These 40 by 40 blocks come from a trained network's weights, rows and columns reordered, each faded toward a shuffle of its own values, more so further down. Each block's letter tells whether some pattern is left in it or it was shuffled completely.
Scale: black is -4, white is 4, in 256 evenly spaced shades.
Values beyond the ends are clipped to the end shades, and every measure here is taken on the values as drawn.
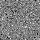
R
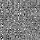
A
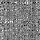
A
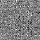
A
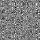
A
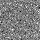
R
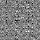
A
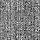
A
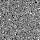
R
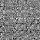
A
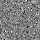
R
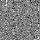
A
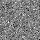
R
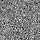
R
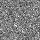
R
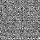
A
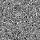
A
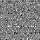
A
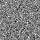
R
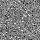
R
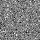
R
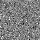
R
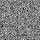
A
